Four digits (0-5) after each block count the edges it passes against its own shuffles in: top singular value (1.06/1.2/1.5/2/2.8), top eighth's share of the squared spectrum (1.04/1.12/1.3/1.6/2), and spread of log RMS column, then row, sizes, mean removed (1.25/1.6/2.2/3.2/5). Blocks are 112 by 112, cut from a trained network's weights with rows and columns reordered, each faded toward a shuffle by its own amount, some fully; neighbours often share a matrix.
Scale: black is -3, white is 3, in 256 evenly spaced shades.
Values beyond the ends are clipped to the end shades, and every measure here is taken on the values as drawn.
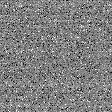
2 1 1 0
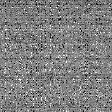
3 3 3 1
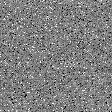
0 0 0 0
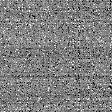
3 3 3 1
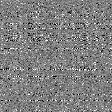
3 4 1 3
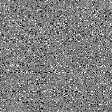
3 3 0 3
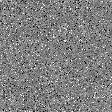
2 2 0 1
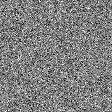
2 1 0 0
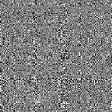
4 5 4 3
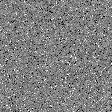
0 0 0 0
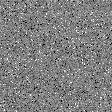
0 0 0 0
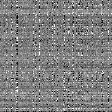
4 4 4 2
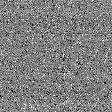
1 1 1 0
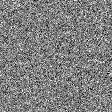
1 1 0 0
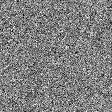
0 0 0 0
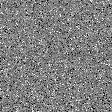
1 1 0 0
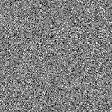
4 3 1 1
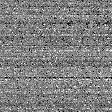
4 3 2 2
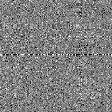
4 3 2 2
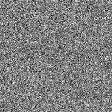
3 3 1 1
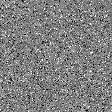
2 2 1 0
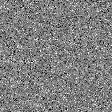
1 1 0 0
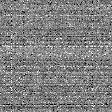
4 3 2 2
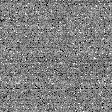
3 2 1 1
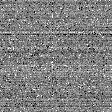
4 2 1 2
